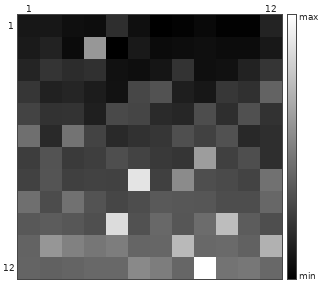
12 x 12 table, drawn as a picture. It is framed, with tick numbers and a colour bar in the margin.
Values rise toward the bottom. There are no regular stripes. The top right is the calmest part. Overall the values sit about 30% of the way up the scale.
